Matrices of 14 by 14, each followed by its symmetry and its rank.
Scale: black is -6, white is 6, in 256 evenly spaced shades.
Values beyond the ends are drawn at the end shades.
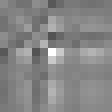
symmetric, rank two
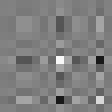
symmetric, rank one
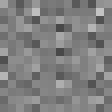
neither, rank three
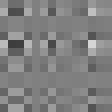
neither, rank one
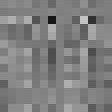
neither, rank two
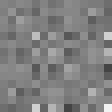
symmetric, rank two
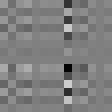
neither, rank one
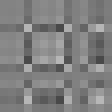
symmetric, rank one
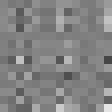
neither, rank two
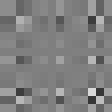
symmetric, rank one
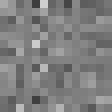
neither, rank three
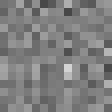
neither, rank three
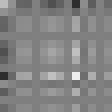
symmetric, rank one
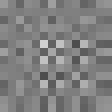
symmetric, rank two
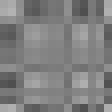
symmetric, rank one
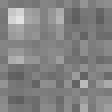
symmetric, rank two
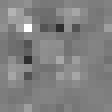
symmetric, rank two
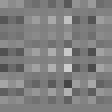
neither, rank one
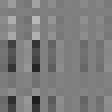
neither, rank one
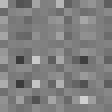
neither, rank two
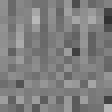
neither, rank three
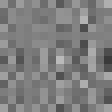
neither, rank two
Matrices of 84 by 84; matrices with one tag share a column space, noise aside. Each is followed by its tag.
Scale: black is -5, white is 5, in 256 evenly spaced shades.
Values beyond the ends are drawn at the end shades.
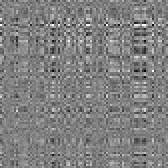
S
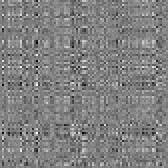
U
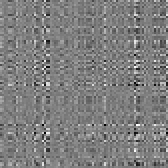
U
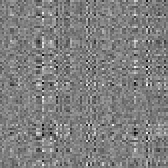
U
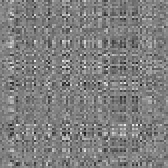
U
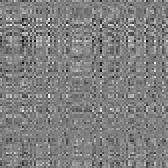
S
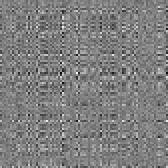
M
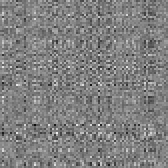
U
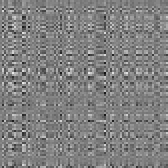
M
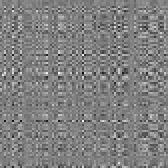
M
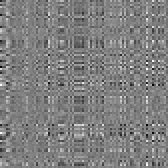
U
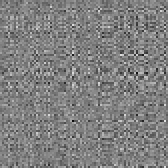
M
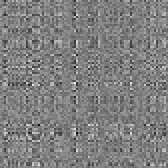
U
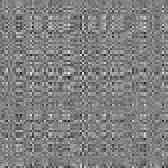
M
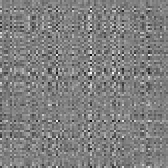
M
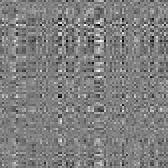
S
